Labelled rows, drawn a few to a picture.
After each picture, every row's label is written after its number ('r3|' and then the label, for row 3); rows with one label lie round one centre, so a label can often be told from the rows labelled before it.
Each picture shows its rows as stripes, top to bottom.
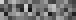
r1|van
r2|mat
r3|mat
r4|van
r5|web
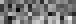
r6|web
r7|mat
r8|mat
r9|van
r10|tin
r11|tin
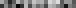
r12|tin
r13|mat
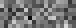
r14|web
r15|web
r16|mat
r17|web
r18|mat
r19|van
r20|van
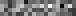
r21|web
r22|tin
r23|van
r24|mat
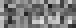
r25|tin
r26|van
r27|web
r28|web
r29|tin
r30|tin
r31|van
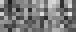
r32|tin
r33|tin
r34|mat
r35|tin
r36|mat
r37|web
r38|web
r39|web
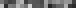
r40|web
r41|van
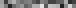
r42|van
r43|tin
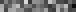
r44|mat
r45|van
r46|van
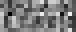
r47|tin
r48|mat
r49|web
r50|tin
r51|van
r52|van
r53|van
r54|tin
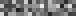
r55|mat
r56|tin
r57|mat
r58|van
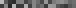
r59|web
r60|mat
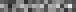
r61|web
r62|tin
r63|mat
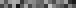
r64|van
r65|mat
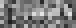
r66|web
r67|van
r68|tin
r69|tin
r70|mat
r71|web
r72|mat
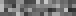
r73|web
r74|web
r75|van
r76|web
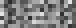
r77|tin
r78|van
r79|web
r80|tin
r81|mat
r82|tin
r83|van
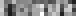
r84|van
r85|tin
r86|tin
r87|tin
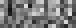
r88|tin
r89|mat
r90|tin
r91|tin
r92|web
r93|van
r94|mat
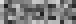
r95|tin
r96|van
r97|web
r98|web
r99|van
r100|tin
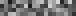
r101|tin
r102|mat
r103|web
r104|van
